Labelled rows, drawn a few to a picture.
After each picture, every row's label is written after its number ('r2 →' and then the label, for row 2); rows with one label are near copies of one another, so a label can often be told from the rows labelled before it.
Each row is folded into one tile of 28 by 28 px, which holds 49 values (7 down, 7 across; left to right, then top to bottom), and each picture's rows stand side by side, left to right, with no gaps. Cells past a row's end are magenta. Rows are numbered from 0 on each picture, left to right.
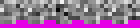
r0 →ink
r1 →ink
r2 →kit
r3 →ink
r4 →ink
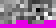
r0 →ink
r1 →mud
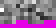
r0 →ink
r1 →kit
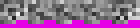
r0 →mud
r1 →kit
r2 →kit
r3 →kit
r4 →mud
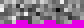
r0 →ink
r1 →kit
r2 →kit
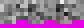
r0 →ink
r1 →kit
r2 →kit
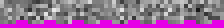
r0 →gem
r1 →mud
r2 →ink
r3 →kit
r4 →gem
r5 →ink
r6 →ink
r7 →kit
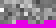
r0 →ink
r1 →gem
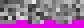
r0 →mud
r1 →kit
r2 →ink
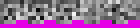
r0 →mud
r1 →mud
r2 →mud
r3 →ink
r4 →kit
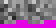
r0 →kit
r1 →kit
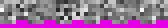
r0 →ink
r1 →kit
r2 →mud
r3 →ink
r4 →gem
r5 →ink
